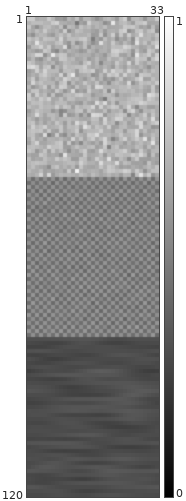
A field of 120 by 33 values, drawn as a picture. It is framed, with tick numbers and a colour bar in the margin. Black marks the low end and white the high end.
It is made of 3 by 1 panels. Panel 1,1: high, fine-grained. Panel 2,1: middling, checkered. Panel 3,1: low, streaked across, faint in contrast.
